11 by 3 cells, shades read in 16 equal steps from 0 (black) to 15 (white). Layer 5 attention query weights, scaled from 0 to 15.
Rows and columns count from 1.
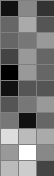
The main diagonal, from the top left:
1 10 9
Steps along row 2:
up down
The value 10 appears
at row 2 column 2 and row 9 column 3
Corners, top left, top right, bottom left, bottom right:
1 3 11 4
